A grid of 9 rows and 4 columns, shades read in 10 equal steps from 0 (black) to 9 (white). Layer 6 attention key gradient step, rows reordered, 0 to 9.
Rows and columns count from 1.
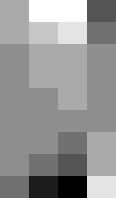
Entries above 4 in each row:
3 3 4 4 4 4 3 2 1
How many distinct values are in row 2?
4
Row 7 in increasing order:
4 5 5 6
